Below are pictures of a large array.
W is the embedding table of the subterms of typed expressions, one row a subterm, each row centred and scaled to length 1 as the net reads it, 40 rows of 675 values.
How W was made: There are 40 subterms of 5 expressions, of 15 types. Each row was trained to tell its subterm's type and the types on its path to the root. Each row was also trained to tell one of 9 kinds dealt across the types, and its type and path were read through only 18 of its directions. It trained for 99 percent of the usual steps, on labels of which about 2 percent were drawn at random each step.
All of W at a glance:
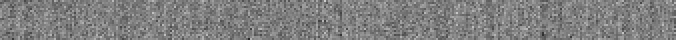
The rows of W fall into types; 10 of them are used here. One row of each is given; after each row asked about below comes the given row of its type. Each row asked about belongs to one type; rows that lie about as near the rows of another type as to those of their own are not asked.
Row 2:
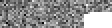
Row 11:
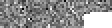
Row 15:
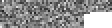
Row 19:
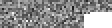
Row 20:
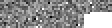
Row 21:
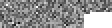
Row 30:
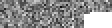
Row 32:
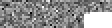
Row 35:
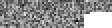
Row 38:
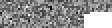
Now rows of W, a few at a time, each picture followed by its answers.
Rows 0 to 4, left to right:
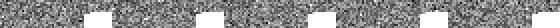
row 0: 38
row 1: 2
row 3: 15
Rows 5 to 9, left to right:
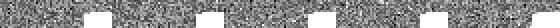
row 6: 35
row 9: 19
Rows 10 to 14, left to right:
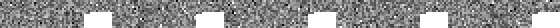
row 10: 35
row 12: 15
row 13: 35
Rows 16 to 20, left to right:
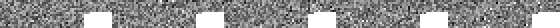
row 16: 30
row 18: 15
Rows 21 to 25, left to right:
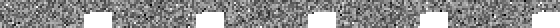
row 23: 20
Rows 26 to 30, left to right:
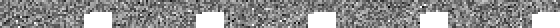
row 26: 11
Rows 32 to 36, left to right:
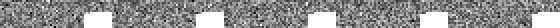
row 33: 2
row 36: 30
